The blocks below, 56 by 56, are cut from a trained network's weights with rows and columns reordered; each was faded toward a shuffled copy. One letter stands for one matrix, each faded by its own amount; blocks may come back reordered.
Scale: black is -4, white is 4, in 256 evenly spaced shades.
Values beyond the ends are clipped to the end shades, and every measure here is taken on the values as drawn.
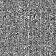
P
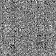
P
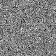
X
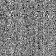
P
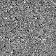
X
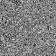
X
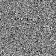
X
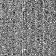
P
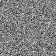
X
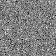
X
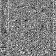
P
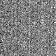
P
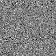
X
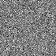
X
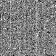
P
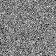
X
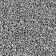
X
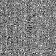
P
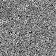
X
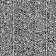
P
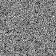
X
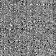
P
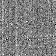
P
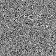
X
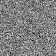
X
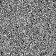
X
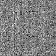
P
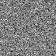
X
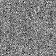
X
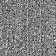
P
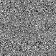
X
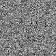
X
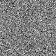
X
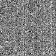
P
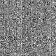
P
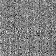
P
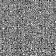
P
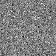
X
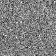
X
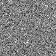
X
